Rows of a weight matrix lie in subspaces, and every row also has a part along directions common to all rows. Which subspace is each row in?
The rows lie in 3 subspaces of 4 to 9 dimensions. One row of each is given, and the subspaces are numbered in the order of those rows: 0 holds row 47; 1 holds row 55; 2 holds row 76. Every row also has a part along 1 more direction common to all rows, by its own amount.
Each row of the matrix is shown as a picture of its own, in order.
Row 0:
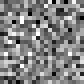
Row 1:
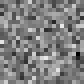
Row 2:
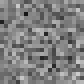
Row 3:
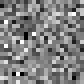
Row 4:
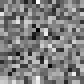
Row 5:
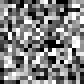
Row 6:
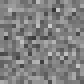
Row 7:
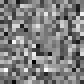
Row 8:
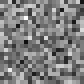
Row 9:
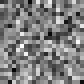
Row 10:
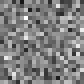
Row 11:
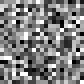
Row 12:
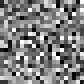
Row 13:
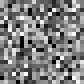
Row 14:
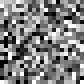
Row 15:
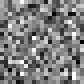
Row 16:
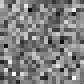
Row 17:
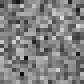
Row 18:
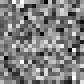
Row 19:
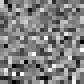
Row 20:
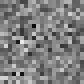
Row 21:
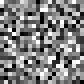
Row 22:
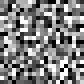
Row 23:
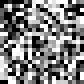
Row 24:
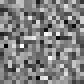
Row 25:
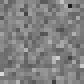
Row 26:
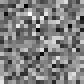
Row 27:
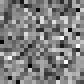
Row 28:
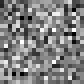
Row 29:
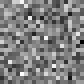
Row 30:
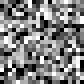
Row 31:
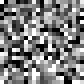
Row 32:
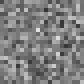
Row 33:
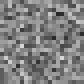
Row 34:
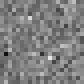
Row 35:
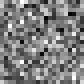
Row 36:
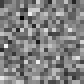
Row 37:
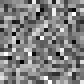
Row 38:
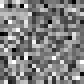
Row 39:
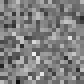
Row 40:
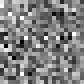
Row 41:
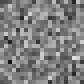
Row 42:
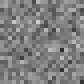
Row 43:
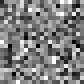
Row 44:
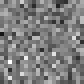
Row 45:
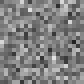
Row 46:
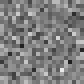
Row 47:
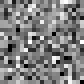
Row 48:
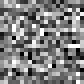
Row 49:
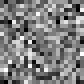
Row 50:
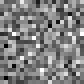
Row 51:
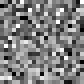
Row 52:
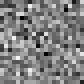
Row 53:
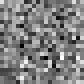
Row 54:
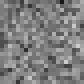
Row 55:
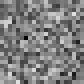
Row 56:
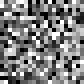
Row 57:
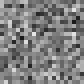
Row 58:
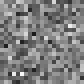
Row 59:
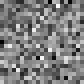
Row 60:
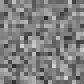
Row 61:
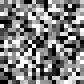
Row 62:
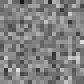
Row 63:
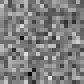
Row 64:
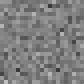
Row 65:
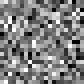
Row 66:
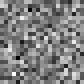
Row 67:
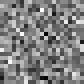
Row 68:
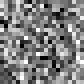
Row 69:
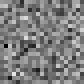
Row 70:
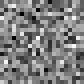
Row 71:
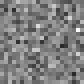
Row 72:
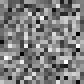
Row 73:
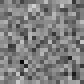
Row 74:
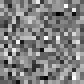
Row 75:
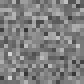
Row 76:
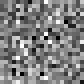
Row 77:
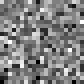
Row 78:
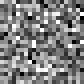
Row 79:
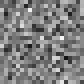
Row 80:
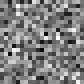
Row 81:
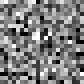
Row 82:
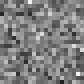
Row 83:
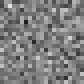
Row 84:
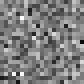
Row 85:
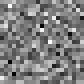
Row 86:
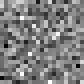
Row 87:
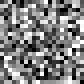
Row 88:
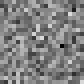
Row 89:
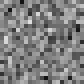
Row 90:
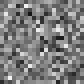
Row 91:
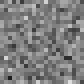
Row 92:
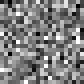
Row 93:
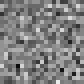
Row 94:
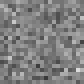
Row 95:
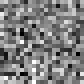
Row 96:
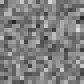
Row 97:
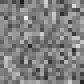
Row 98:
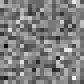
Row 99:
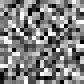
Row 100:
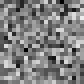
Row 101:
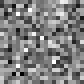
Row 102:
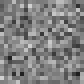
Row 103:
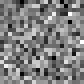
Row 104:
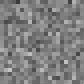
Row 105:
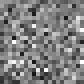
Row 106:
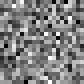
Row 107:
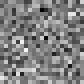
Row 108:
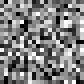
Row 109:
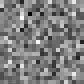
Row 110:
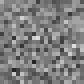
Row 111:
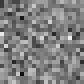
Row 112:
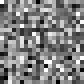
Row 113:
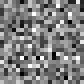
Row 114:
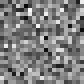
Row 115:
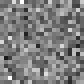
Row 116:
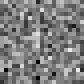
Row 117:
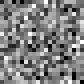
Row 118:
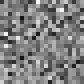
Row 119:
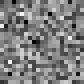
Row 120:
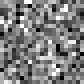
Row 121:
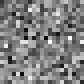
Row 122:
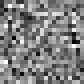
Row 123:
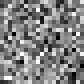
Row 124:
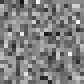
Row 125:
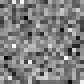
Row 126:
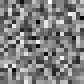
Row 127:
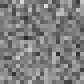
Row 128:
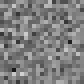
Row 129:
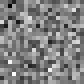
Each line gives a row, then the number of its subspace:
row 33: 2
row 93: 2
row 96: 2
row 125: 0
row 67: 2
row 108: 1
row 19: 1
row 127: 0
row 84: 2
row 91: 0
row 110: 1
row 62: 0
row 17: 1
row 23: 1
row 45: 0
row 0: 2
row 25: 0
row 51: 0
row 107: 2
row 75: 2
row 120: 1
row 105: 1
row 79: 0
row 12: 0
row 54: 0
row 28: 1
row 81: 2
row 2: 1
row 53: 1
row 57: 1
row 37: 2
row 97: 0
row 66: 0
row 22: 2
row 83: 1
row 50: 2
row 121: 2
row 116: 2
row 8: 0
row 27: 0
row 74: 1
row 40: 1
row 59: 0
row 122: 1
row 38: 1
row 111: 1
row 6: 2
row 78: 1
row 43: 0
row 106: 2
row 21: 2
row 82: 1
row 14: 2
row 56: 2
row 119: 1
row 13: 1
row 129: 1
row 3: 2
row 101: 0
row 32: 2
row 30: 2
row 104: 1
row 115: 0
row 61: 1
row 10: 0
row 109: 2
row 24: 2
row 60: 1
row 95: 2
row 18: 0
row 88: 2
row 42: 2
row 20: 2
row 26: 0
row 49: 1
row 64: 2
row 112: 2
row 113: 0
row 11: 2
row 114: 0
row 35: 0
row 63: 1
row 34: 2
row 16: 1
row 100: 0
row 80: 1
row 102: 0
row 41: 2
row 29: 0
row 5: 0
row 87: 0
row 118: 2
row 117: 0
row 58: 2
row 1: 1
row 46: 1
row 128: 2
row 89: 2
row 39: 2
